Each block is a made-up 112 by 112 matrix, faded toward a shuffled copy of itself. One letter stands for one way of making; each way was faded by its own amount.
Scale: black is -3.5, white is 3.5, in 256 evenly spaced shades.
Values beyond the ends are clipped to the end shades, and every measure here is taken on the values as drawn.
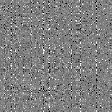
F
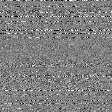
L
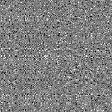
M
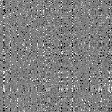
F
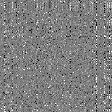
F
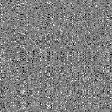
M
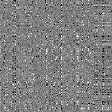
F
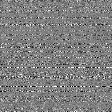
L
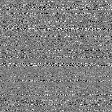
L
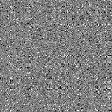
M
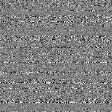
L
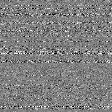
L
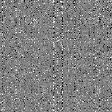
F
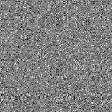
M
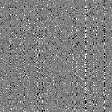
F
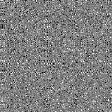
M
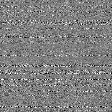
L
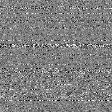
L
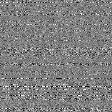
L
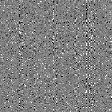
F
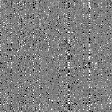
F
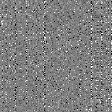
F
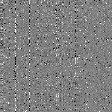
F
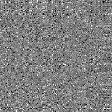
M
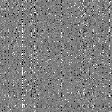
F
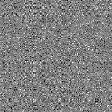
M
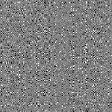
F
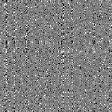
F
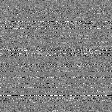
L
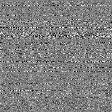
L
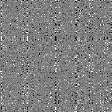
F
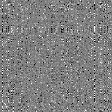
F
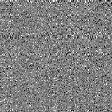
M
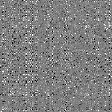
F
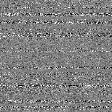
L
